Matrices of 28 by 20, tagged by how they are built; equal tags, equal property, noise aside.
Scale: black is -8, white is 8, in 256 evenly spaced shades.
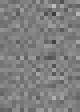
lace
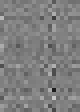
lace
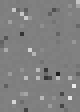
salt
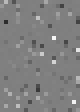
salt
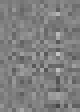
lace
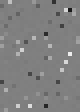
salt
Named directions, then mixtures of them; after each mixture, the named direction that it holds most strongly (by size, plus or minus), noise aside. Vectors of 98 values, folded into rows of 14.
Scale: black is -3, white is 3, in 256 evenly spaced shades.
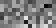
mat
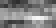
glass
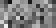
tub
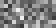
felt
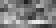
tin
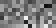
mat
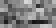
tin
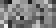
tub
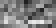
tin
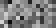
tub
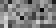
tub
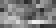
tin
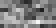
tin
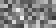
felt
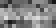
glass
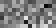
mat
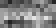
glass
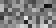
mat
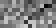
mat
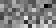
mat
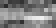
glass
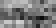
glass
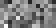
tub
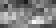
tin
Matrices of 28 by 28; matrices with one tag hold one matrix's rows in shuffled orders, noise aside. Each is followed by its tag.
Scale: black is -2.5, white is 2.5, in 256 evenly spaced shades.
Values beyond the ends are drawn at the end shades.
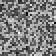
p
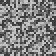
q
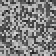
q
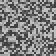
p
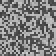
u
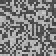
q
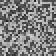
p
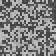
q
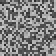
u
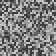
u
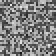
q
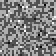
u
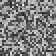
p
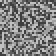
u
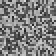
p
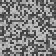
q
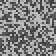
p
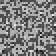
q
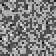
p
